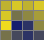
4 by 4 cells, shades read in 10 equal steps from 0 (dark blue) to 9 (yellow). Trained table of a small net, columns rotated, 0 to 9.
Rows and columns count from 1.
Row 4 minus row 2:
-4 -2 -4 -4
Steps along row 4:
down down up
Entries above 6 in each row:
4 1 1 0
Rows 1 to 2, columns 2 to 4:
8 7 8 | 4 5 6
